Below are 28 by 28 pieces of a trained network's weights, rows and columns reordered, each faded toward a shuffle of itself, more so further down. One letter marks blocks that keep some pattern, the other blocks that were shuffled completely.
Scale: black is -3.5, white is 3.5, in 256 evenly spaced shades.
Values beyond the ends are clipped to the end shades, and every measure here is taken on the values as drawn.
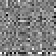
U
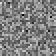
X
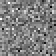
X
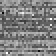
U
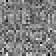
U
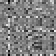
U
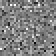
X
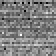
U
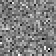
X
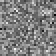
X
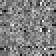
U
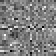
U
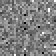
X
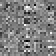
U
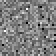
X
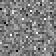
X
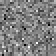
X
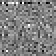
U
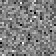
X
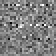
U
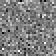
X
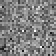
U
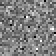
X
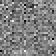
U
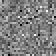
U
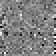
U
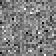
X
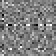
U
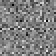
U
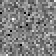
X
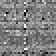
U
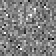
X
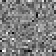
U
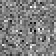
U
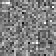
U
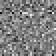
U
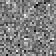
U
